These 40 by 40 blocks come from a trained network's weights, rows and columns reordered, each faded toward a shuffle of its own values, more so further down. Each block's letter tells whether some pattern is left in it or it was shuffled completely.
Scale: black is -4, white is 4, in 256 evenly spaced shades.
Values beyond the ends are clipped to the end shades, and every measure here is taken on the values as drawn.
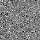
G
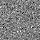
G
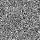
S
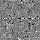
G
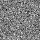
S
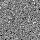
S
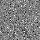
G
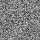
S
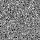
S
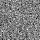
G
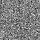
S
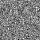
G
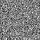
G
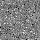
S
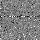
G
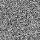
G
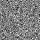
G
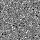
S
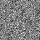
G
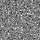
G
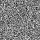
S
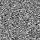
G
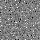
S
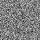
G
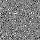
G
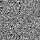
G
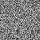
G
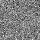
S
